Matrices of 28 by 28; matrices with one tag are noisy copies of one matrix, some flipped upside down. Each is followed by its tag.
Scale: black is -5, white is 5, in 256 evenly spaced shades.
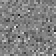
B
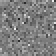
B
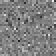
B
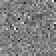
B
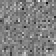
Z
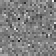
B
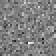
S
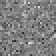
S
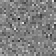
B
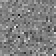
B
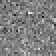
S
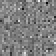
Z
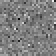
B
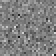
B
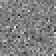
B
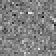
S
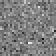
S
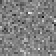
S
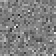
B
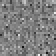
Z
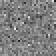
B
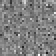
Z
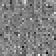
Z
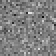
S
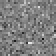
S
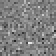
S
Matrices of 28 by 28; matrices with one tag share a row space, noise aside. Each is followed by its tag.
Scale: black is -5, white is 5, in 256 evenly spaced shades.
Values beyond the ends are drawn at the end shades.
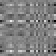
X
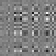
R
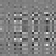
R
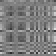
X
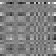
X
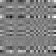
X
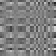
X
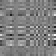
X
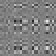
R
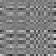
X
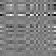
X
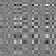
R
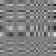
X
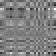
X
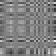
X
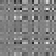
R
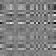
X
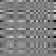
X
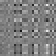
R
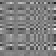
X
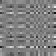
X
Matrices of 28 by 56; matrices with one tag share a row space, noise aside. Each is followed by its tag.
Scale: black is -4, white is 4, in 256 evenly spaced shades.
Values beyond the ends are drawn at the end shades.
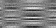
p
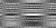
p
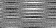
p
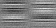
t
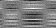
p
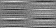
t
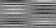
t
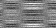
p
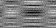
p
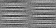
t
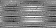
p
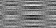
p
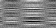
p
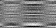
p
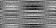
p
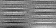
t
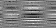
p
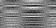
p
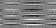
p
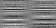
t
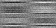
t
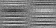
t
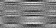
p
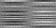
t
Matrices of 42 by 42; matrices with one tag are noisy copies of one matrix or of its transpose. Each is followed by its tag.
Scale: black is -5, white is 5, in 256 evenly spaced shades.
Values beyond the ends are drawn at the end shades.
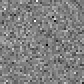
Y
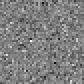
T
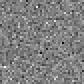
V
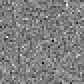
V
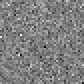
Y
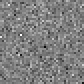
Y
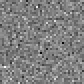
V
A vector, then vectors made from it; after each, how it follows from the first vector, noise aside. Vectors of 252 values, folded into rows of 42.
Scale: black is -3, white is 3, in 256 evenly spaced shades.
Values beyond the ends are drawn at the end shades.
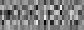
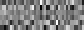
wrapped around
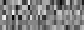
wrapped around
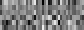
wrapped around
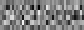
reversed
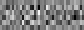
reversed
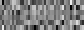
wrapped around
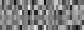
wrapped around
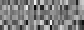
wrapped around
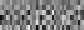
wrapped around
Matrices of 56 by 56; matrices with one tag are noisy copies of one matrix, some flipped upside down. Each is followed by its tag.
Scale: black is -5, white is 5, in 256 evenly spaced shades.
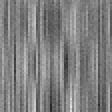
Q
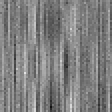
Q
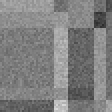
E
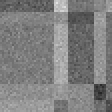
E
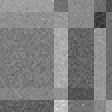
E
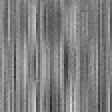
Q
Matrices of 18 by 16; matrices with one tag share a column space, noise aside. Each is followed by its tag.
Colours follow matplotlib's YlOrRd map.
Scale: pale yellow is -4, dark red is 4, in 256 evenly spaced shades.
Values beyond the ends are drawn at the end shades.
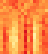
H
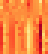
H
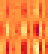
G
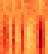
H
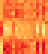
G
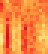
H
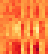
G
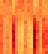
H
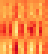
G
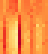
H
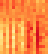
H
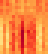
H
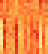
H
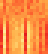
H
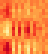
G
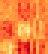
G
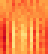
H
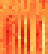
H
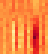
H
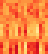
G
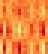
G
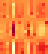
G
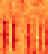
H
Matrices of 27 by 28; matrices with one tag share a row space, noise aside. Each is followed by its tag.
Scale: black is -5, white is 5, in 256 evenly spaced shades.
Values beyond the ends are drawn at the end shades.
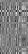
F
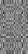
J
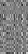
J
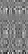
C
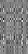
J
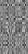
C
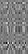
C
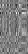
F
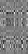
J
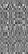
C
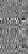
F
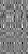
J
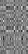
J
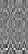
C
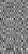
J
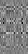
J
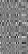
F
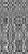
C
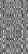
J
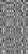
J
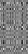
J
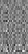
C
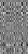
J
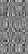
C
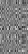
F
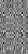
J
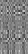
C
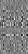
J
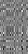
J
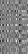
F
